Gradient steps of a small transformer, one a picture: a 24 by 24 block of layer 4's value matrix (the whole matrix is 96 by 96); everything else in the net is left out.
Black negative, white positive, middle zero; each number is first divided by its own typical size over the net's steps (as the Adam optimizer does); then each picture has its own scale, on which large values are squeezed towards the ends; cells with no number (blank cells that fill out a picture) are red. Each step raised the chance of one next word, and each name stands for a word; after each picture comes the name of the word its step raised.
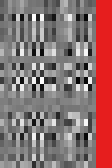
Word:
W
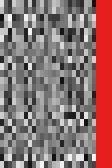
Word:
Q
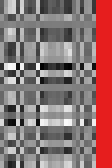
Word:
Q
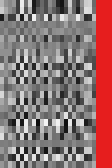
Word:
Q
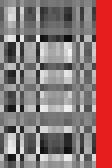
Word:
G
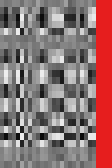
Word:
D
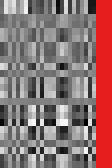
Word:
Q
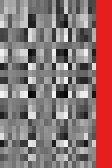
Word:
D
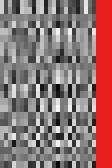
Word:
D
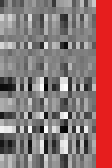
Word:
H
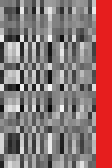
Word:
G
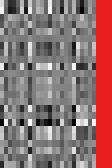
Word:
Q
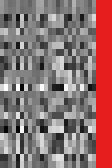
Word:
H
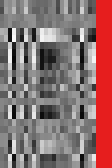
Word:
G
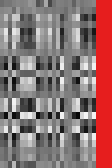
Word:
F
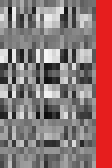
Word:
D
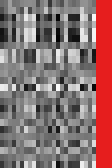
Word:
W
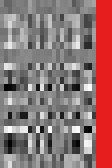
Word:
H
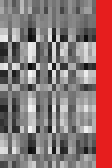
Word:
G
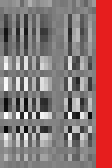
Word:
F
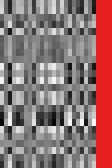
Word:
Q
